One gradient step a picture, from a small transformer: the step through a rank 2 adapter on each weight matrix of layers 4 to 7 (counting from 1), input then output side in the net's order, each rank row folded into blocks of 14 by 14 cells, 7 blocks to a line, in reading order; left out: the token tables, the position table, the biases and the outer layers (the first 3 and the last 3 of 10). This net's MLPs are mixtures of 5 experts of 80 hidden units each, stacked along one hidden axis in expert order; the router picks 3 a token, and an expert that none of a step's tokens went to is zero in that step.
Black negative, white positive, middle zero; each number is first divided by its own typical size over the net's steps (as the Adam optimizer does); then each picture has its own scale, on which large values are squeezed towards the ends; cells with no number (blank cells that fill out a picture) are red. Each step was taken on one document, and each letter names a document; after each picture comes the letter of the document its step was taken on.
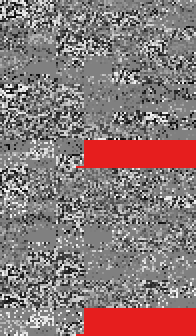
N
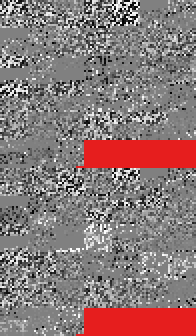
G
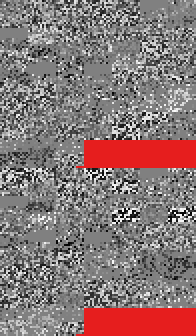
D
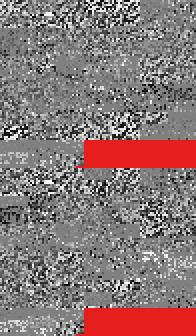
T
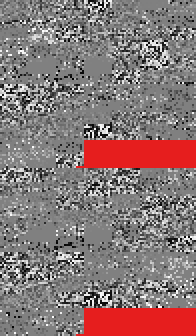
N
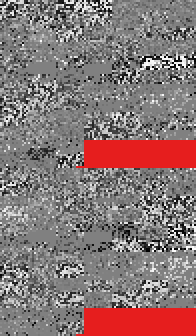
N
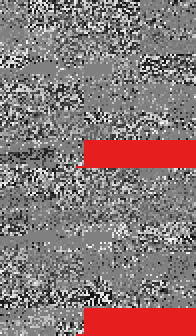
D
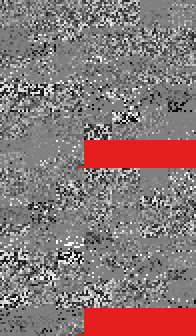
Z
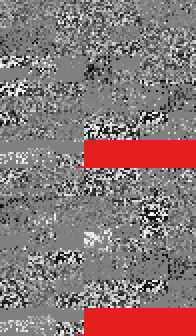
G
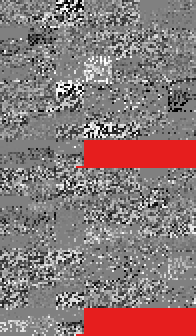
G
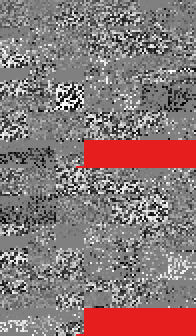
G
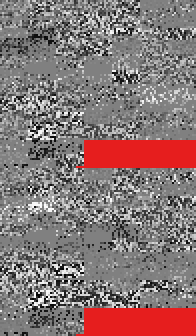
N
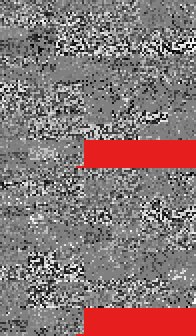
Z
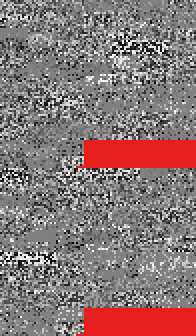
D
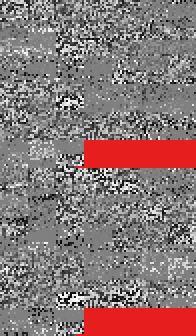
D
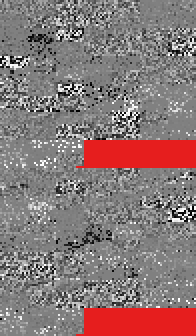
Z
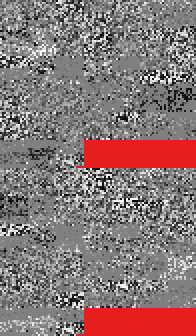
T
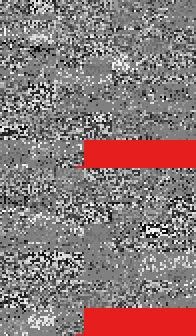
N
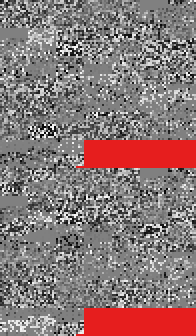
D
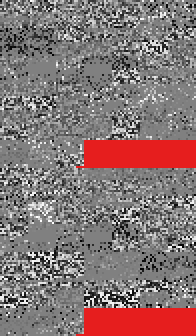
N
